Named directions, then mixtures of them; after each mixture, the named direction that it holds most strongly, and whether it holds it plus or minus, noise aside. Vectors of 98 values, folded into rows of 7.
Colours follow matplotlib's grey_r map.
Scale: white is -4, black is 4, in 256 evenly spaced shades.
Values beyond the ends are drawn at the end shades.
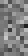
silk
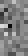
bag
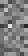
silk, plus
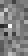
bag, minus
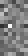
bag, minus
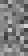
silk, minus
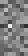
silk, plus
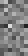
silk, plus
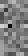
bag, plus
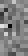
bag, plus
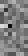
bag, plus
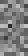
silk, minus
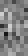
bag, minus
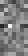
bag, minus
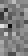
bag, plus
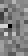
bag, plus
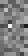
silk, plus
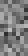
silk, minus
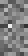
silk, plus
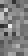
bag, minus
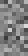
silk, minus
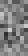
silk, minus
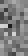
bag, plus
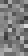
silk, minus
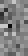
bag, plus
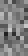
silk, minus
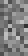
silk, plus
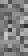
silk, plus
